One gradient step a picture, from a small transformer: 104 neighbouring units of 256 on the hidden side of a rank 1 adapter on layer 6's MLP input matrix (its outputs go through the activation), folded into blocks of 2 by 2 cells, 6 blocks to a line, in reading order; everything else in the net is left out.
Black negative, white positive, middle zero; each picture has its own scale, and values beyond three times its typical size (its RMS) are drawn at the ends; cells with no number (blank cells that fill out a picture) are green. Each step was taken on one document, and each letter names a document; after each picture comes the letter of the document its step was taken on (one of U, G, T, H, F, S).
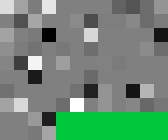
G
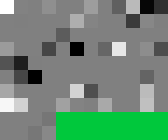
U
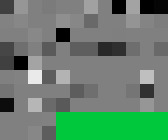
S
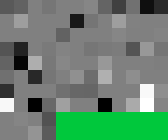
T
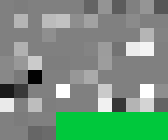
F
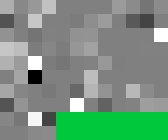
G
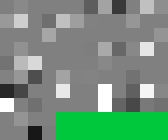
F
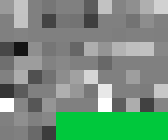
F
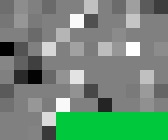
S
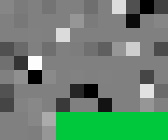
U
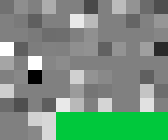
U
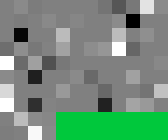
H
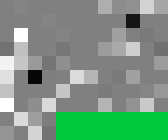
H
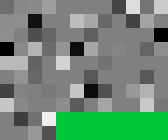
G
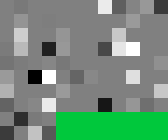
H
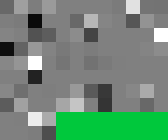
G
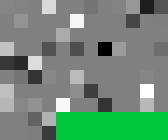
U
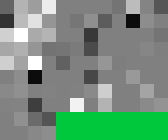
G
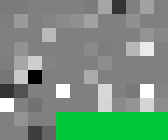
F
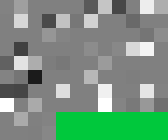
F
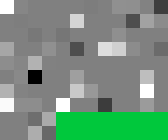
U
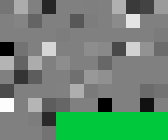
T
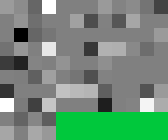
T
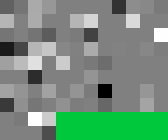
G
